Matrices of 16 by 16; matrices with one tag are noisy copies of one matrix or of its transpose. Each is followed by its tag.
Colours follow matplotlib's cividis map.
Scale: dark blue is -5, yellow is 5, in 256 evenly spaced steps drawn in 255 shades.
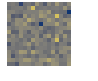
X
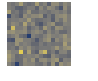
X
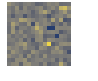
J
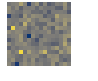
X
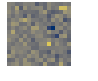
J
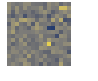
J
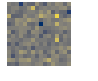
X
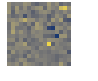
J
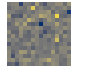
X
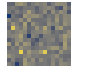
X
